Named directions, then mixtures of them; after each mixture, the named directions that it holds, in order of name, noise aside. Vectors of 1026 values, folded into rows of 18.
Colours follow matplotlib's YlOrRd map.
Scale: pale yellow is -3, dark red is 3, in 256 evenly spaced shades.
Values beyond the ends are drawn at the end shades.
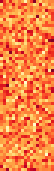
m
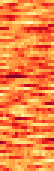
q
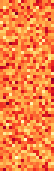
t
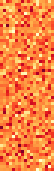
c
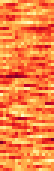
q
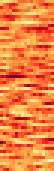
q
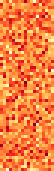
m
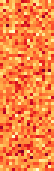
c, m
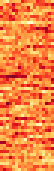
q, t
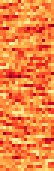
q, t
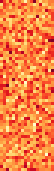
m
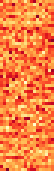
m, q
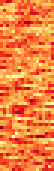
c, q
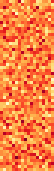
t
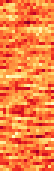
c, q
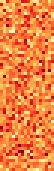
c, m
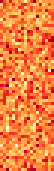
m
